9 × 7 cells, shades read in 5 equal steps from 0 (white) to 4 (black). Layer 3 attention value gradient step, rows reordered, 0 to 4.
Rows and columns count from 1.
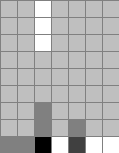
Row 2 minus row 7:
0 0 -2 0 0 0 0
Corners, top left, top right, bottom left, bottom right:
1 1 2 0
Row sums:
6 6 6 7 7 7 8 9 11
